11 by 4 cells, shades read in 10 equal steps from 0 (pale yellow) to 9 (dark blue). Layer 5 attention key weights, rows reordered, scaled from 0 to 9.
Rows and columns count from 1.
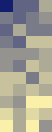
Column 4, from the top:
3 4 5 2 3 3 2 3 0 2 4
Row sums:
24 20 19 15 15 14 11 10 7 7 7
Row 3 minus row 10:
5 0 4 3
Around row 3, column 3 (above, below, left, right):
5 2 3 5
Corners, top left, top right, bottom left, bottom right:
9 3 0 4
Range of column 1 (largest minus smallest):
9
